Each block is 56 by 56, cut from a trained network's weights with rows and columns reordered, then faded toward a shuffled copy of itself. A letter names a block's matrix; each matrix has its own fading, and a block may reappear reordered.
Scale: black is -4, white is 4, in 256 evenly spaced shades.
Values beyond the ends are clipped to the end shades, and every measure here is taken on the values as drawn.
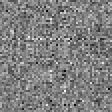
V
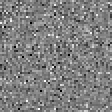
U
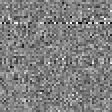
V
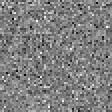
U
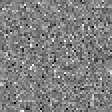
U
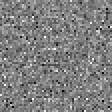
U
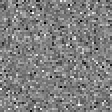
U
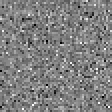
U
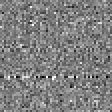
V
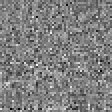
V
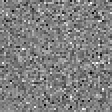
U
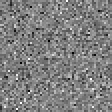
U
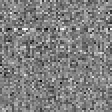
V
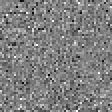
U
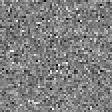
U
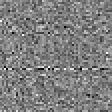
V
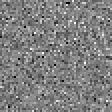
U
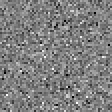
U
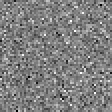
U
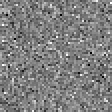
U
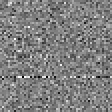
V
